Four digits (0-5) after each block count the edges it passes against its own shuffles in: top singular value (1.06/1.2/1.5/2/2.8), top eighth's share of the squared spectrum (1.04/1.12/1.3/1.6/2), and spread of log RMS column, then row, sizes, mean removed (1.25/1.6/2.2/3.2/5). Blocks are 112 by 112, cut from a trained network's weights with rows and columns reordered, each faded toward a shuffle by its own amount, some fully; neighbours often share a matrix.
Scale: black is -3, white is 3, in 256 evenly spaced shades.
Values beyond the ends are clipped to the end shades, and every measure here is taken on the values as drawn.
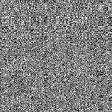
4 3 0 2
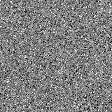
2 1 0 1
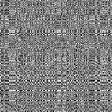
5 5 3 4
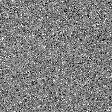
2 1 0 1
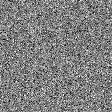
2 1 0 0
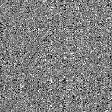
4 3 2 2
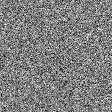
0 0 0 0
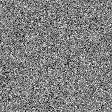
0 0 0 0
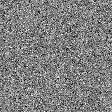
1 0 0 0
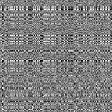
5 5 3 4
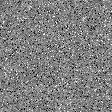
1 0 0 0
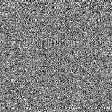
4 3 0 2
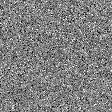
0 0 0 0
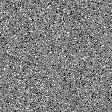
0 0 0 0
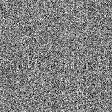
3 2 0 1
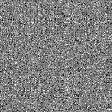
4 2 0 2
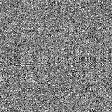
4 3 0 2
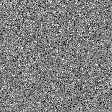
2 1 0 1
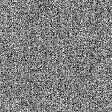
3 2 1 0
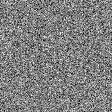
2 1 0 0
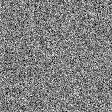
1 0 0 0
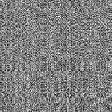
5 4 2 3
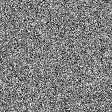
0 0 0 0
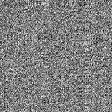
4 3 1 1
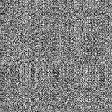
4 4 1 2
